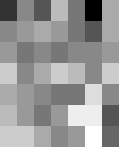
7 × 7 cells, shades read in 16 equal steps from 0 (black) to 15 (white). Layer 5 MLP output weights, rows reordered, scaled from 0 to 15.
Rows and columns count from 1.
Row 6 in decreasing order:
14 14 11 9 9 7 5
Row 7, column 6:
15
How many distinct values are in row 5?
5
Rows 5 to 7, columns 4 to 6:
7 7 13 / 9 14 14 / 8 9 15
